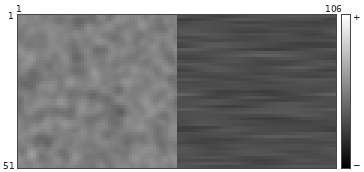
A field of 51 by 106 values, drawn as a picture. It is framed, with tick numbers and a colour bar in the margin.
It is made of 1 by 2 panels. Panel 1,1: middling, blotchy, faint in contrast. Panel 1,2: low, streaked across, faint in contrast.
